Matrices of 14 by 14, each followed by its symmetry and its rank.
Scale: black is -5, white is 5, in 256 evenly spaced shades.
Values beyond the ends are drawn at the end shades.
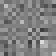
symmetric, rank three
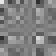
symmetric, rank two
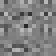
neither, rank three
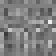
neither, rank three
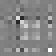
symmetric, rank two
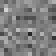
neither, rank three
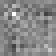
symmetric, rank three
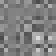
symmetric, rank two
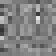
neither, rank three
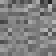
neither, rank three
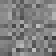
neither, rank three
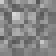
symmetric, rank three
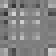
symmetric, rank two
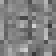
neither, rank three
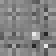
symmetric, rank two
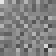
symmetric, rank three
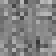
neither, rank three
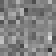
neither, rank three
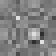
symmetric, rank three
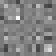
symmetric, rank two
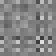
symmetric, rank two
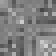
symmetric, rank three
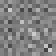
symmetric, rank three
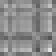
symmetric, rank two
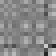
symmetric, rank two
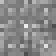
symmetric, rank three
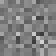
symmetric, rank three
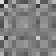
symmetric, rank two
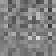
neither, rank three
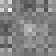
symmetric, rank three
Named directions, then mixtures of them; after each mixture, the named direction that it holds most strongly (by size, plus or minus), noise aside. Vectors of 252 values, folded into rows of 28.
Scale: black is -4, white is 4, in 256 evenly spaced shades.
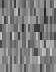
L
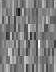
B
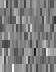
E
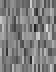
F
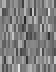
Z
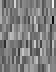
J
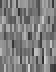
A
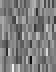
F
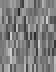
B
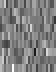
E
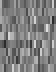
J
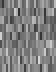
L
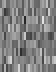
Z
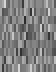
Z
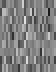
Z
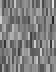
J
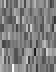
E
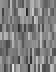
A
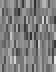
B
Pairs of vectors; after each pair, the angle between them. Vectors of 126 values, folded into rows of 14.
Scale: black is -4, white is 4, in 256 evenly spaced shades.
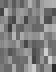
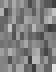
nearly opposite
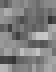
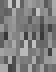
orthogonal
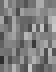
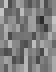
orthogonal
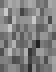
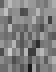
nearly parallel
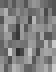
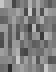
orthogonal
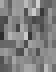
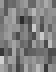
orthogonal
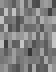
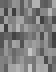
nearly opposite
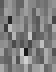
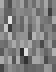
nearly opposite
